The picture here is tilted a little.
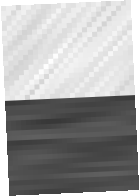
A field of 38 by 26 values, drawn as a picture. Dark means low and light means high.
The table splits into 2 rows of 1 panel. Panel 1,1: very high, slanting up to the right, faint in contrast. Panel 2,1: low, streaked across, faint in contrast.
